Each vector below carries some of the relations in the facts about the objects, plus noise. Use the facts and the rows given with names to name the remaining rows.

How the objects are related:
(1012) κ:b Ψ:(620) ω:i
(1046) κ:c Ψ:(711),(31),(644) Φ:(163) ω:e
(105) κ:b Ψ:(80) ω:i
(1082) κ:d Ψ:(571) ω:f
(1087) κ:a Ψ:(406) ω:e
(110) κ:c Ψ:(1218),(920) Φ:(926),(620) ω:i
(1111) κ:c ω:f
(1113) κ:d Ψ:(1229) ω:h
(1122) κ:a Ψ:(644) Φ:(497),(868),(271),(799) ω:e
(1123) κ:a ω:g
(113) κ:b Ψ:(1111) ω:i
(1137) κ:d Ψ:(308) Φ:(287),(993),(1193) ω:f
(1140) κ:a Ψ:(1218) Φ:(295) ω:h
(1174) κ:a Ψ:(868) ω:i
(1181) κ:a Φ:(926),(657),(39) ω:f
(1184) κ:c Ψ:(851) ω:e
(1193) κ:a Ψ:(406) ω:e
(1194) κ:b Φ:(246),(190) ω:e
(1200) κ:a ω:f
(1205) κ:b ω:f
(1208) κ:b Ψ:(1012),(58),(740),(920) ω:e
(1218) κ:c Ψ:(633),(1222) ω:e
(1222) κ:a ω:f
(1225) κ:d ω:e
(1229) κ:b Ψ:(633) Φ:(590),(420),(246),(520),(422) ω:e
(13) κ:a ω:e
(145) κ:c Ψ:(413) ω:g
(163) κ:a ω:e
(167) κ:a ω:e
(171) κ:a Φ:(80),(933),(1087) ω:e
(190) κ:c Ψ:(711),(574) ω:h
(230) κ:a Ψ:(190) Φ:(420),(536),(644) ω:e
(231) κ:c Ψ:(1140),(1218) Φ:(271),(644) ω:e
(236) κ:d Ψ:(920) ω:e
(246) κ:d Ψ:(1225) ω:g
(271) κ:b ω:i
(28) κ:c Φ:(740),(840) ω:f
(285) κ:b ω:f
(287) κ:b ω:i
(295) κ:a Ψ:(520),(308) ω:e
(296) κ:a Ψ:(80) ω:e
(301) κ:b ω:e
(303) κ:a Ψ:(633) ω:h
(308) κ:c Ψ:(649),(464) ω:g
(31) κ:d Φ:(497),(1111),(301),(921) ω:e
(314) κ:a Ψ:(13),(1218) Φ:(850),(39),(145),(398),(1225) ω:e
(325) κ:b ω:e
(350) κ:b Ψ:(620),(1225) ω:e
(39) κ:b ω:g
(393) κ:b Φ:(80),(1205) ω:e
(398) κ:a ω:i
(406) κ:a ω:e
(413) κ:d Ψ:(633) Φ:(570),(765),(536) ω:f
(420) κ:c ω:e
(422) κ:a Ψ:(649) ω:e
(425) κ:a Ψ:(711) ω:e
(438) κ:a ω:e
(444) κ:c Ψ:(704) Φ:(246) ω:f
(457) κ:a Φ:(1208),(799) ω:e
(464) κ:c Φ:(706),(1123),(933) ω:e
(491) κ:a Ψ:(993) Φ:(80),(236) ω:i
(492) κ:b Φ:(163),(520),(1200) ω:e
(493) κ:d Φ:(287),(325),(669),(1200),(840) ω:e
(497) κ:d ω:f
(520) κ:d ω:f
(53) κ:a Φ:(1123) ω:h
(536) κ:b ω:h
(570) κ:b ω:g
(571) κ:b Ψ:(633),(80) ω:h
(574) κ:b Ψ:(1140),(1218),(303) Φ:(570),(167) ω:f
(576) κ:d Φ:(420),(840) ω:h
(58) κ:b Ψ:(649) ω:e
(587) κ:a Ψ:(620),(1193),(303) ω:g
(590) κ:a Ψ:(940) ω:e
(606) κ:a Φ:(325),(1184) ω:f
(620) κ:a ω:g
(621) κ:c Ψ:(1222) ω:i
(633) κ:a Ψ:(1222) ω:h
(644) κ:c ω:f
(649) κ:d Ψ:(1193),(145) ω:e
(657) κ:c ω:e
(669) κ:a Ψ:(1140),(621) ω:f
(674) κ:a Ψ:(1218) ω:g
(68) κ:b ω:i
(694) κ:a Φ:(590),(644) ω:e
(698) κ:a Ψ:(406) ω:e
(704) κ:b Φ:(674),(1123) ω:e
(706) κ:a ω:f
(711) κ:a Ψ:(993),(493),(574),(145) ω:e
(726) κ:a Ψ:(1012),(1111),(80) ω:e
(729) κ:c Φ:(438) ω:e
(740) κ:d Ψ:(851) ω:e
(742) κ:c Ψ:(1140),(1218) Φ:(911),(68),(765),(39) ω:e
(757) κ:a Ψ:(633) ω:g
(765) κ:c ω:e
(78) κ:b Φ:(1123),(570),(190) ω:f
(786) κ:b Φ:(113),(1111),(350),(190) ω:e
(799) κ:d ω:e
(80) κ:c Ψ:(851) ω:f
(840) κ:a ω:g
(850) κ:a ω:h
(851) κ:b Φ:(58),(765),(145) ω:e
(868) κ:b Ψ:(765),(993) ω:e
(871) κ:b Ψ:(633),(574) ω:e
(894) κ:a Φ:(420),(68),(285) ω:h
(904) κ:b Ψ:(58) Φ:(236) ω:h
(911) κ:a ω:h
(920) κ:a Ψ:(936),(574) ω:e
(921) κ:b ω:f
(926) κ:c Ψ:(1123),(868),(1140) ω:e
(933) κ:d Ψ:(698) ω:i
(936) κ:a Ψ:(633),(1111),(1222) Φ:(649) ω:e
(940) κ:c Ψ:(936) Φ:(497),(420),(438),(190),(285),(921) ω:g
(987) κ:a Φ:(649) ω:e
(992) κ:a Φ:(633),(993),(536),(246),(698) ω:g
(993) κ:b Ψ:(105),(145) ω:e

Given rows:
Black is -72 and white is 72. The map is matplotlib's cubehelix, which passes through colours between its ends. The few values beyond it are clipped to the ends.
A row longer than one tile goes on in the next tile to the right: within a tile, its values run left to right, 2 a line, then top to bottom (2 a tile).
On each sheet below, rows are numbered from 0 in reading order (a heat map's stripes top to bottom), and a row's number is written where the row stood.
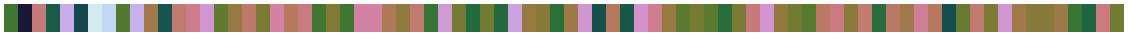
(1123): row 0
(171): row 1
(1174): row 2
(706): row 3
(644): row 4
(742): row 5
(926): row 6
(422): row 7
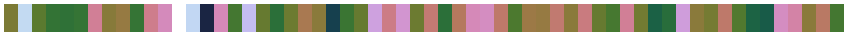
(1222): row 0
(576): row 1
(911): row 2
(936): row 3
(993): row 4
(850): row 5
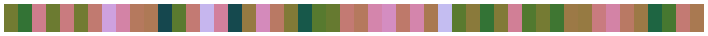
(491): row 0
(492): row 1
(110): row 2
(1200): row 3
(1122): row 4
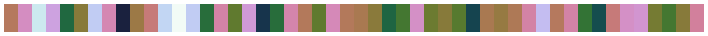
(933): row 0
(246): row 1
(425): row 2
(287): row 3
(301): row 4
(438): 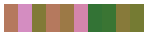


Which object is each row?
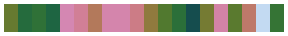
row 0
(39)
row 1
(536)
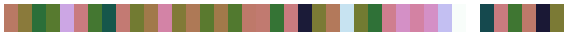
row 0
(350)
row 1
(28)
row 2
(786)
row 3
(493)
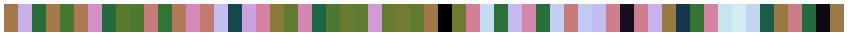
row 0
(669)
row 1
(940)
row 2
(80)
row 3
(464)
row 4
(1113)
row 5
(236)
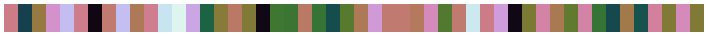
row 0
(1229)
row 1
(1225)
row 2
(621)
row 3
(230)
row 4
(1205)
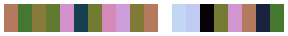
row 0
(574)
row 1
(520)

